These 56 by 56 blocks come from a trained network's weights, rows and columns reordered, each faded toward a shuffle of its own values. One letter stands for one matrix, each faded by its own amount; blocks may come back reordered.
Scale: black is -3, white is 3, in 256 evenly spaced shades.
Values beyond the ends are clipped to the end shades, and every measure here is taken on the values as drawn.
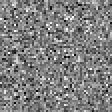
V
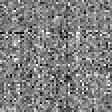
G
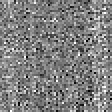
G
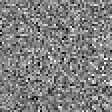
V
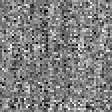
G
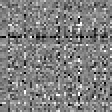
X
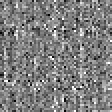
G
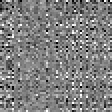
X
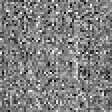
G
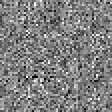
V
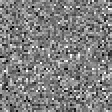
V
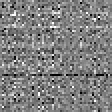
X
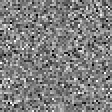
V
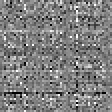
X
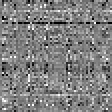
X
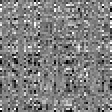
X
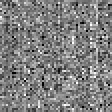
G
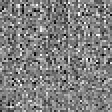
G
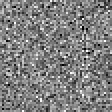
V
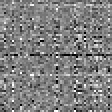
X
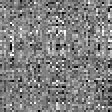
X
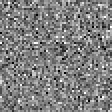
V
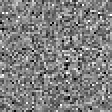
V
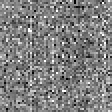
G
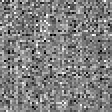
G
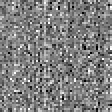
G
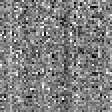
G
